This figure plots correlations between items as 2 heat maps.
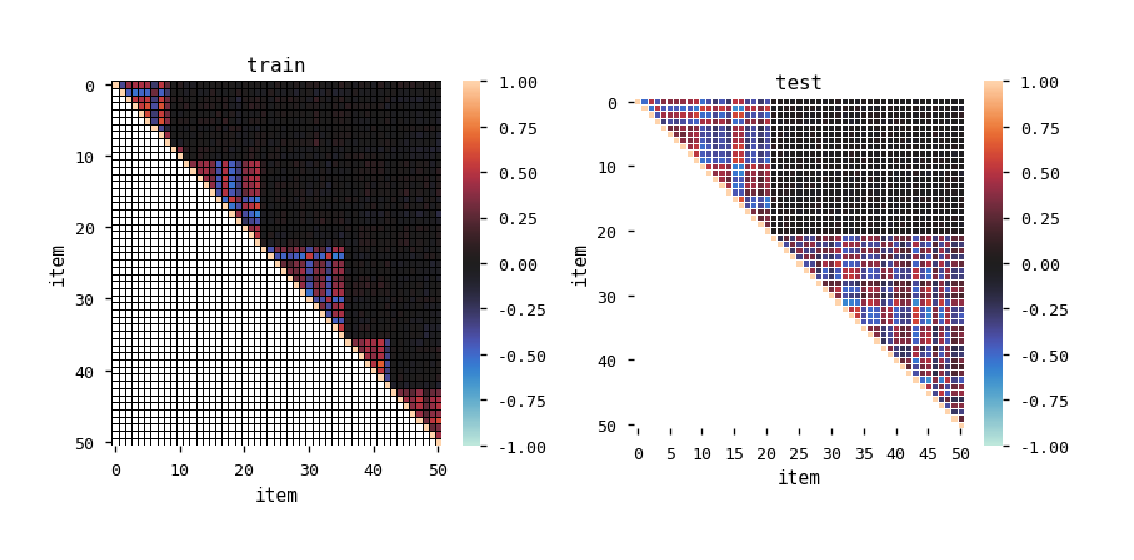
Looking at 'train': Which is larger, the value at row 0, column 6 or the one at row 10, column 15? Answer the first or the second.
the second
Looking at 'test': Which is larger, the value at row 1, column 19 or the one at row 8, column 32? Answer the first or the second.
the first
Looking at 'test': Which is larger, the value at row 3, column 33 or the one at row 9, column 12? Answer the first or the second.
the first
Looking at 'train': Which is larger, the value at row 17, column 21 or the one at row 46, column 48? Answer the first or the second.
the first
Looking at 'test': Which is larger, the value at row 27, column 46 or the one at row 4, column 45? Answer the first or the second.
the first
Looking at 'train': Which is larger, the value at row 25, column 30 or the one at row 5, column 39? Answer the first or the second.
the second
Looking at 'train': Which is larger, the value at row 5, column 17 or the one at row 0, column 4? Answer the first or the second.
the second
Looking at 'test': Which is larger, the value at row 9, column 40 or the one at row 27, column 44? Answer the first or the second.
the first
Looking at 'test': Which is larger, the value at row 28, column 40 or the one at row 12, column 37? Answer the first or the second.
the first
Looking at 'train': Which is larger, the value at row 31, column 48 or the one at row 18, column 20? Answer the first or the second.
the first
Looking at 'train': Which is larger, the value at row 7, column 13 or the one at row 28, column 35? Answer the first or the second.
the second
